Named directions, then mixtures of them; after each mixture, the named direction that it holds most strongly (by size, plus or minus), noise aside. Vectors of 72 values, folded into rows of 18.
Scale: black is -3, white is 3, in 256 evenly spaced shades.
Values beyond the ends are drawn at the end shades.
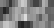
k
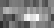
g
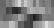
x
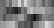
x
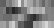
x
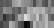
g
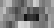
k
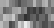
g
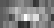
g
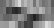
x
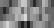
k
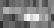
g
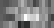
g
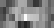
k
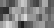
k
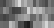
x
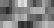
k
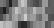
k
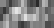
k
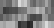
x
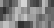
k
